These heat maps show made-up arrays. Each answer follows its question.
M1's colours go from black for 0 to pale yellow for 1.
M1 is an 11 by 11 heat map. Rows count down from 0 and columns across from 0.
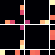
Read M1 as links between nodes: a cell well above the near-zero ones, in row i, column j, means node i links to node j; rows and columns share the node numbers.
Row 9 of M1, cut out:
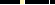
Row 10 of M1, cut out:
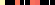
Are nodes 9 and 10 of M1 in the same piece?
no
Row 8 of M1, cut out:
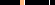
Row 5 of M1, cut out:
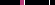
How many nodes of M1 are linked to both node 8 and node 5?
1
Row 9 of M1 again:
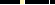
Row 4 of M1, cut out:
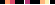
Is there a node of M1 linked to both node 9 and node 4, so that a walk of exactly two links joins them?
no
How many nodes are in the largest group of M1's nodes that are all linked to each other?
2
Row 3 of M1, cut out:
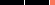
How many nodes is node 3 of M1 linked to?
1
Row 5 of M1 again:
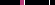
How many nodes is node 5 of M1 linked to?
1
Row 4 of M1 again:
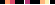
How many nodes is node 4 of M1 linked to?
5
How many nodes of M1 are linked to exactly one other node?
9
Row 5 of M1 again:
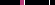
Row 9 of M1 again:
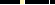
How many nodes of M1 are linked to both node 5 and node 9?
1
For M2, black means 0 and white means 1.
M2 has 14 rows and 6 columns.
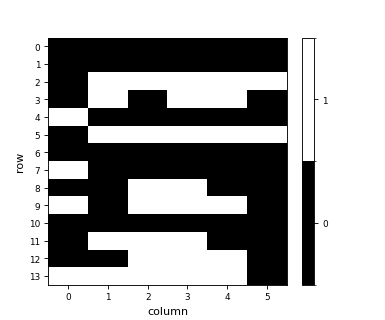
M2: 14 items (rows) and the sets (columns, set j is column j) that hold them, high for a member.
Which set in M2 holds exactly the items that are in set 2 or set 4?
3
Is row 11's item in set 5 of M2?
no
